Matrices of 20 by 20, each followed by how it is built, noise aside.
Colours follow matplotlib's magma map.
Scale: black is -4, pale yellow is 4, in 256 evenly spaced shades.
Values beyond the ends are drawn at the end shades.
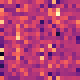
uneven columns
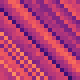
Toeplitz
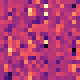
uneven columns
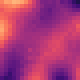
smooth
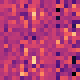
uneven columns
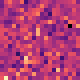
noise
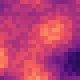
smooth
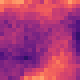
smooth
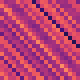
Toeplitz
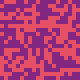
noise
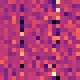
uneven columns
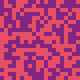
noise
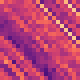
Toeplitz
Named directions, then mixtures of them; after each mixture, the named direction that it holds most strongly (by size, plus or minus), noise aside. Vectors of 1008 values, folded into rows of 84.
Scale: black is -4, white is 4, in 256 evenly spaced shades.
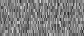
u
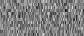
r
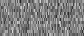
u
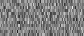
r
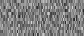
r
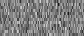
u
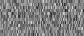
r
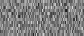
r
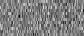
r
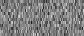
r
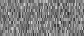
u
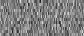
u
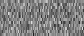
u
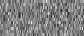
r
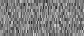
u
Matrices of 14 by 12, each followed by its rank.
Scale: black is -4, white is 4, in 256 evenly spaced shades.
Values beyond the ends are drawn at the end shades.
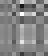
one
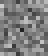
full rank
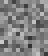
full rank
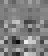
two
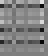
one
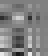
one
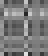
one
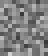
full rank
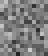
full rank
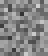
full rank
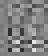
two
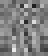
two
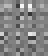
two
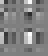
one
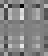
one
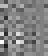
two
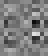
two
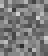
full rank
